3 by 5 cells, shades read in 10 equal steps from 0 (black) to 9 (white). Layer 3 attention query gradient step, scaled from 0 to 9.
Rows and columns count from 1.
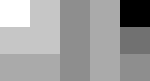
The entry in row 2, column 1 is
7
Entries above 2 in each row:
4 5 5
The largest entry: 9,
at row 1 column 1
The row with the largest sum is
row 2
